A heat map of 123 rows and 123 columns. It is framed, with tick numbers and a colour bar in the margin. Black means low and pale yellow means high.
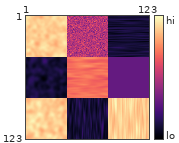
The table splits into 3 rows of 3 panels. Panel 1,1: very high, blotchy, faint in contrast. Panel 1,2: middling, fine-grained. Panel 1,3: very low, streaked across, faint in contrast. Panel 2,1: very low, blotchy, faint in contrast. Panel 2,2: high, streaked across, faint in contrast. Panel 2,3: low, flat. Panel 3,1: very high, blotchy, faint in contrast. Panel 3,2: very low, streaked downward, faint in contrast. Panel 3,3: very high, streaked downward, faint in contrast.
